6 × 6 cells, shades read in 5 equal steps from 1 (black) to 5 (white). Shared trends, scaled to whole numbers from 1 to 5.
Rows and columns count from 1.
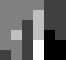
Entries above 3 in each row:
0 1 1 2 1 1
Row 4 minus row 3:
0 1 0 0 -1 0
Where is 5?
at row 5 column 4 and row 6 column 4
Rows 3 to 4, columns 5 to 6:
2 2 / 1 2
